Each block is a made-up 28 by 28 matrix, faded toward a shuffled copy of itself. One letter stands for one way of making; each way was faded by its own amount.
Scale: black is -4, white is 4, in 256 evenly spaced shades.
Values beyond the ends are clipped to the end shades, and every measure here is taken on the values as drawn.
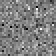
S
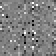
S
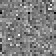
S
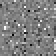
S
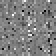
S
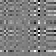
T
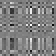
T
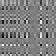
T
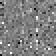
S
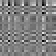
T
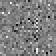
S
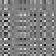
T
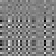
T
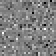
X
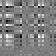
T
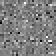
X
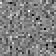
S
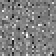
S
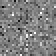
S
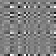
T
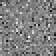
S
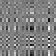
T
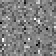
S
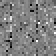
S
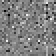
S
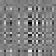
T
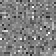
X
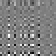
T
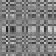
T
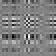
T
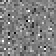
S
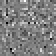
X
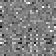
X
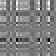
T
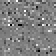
X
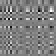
T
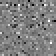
X
